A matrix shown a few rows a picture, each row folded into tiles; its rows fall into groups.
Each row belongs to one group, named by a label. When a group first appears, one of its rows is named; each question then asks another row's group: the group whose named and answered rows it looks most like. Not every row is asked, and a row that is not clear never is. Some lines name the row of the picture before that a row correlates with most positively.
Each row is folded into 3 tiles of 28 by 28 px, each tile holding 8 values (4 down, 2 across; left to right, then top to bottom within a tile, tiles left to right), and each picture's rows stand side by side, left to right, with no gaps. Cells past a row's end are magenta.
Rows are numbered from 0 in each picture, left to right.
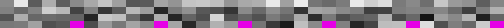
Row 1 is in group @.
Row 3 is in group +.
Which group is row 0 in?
@
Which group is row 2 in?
+
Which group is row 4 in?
+
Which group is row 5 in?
+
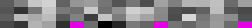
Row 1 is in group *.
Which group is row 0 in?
@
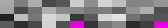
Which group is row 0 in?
*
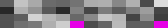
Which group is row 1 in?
@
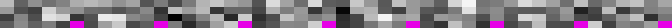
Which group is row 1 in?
@
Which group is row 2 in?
+
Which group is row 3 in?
+
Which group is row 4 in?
+
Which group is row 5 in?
@
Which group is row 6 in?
@
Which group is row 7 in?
+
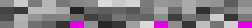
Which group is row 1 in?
+
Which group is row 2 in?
+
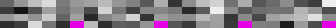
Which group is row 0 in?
@
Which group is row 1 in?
+
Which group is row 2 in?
@
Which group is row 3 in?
*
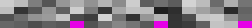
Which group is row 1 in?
@
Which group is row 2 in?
+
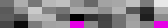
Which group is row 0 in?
+
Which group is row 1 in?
+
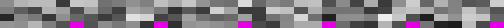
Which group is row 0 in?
@
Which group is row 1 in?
*
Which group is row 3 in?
+
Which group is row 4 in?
*
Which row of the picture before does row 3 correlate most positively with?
0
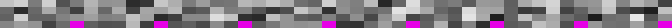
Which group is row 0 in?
@
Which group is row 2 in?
*
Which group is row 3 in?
@
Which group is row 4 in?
*
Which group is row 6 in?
@
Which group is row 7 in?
+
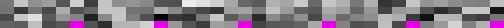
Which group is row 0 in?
@
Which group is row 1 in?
+
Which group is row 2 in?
+
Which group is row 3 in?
+
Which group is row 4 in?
*
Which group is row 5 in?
@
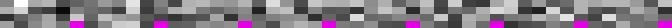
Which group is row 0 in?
+
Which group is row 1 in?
@
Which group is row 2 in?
+
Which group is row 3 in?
+
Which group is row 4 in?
@
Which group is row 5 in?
*
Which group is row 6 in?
*
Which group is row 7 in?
@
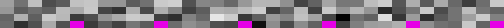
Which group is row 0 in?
*
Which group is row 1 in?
*
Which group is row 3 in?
*
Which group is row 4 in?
+
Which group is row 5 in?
*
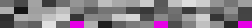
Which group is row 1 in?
+
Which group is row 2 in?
@
